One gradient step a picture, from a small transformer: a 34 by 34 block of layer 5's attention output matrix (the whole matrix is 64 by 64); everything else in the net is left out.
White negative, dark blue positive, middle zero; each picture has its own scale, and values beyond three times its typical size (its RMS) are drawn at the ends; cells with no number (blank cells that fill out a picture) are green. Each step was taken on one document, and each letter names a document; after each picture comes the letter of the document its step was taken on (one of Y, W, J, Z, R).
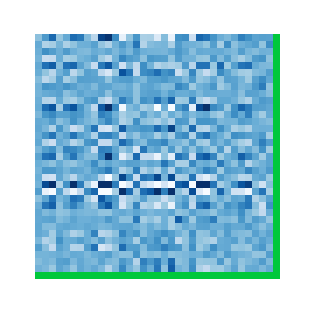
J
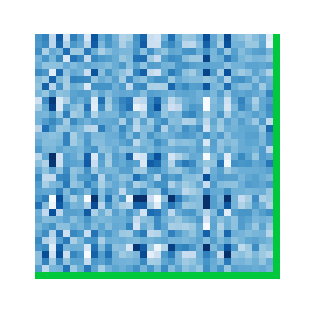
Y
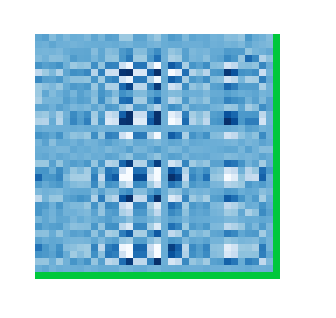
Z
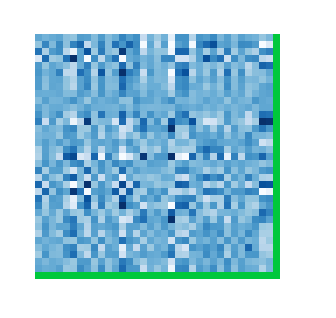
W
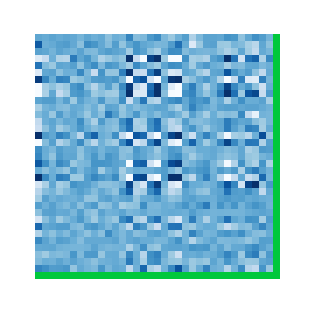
Z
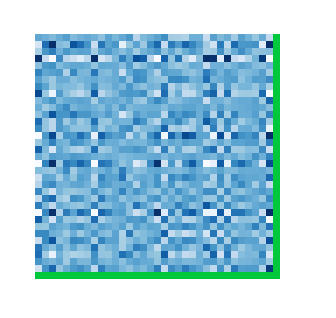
Y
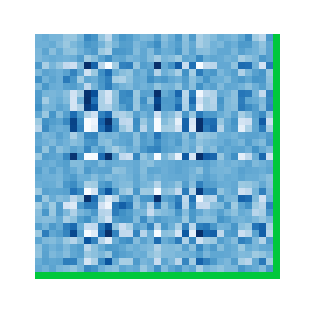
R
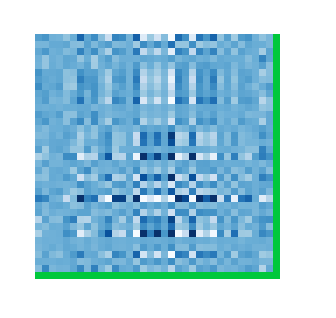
W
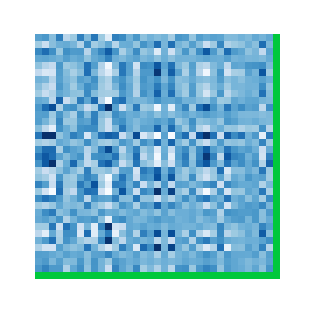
J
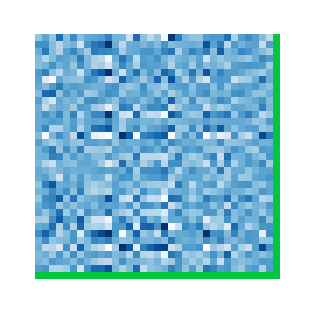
J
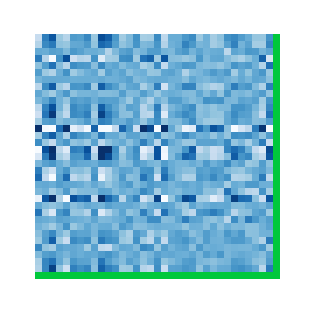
J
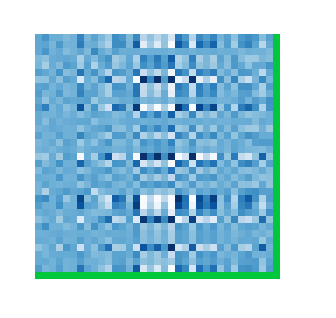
W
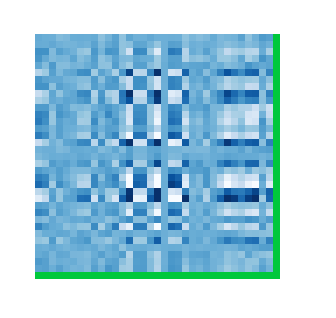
Z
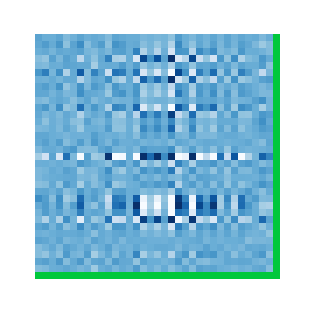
W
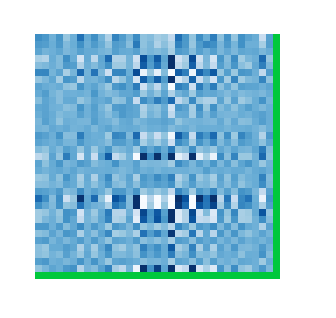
W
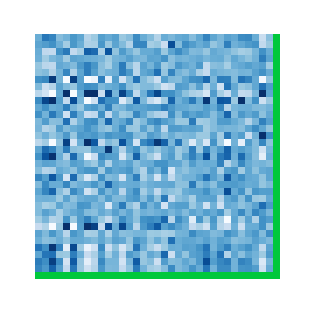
J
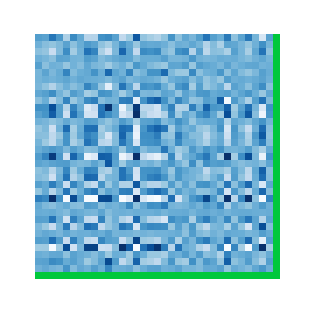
J
